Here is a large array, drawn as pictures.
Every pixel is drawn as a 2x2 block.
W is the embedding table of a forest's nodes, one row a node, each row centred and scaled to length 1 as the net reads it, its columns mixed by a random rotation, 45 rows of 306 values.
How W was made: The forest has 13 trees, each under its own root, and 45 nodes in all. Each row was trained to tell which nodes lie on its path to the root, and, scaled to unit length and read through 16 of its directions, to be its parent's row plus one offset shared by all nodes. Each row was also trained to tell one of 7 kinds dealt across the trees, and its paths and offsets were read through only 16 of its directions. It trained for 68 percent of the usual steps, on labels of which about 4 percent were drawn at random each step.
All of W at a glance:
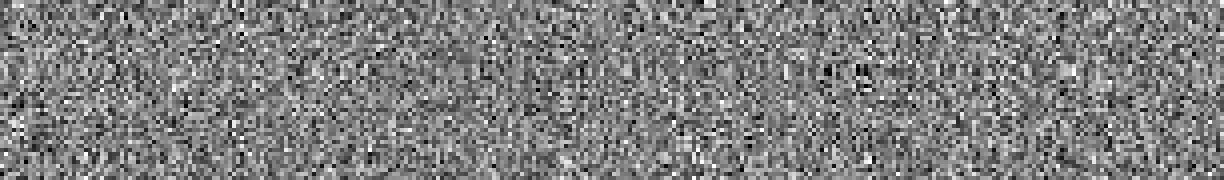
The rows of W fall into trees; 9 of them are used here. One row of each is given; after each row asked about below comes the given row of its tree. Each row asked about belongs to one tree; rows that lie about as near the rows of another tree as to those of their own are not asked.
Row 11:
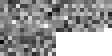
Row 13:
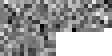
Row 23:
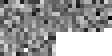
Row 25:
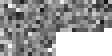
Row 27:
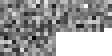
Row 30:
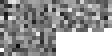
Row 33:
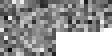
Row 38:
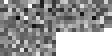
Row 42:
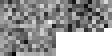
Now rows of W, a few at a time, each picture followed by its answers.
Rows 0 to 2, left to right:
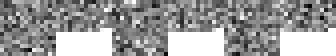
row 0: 11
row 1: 33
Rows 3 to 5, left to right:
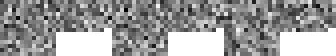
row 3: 42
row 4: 42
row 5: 23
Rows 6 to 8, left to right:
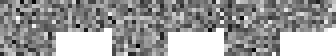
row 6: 27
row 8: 11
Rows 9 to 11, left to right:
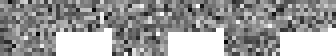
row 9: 33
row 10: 23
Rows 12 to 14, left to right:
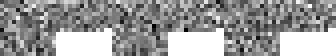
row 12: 27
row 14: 27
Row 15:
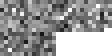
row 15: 30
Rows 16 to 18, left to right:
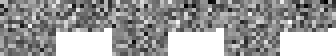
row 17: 38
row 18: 38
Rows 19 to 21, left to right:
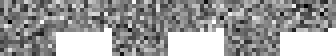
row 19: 13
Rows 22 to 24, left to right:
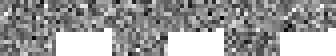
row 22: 42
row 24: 30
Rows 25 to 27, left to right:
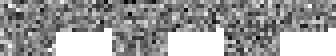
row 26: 25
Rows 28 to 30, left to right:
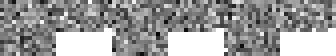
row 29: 33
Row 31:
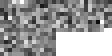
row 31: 33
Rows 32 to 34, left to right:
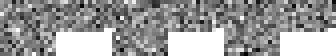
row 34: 13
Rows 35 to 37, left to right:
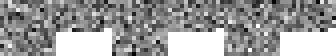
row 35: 25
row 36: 13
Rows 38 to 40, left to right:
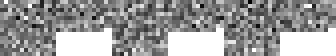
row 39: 23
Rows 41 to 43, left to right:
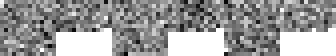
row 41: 11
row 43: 27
